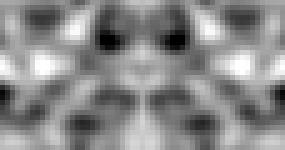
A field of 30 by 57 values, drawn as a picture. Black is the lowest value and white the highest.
There are no lone odd cells. The left and right halves mirror each other. No seam splits the table. The field is mottled with small blotches. No overall slope runs across the table. The ninth with the lowest average is the top middle.
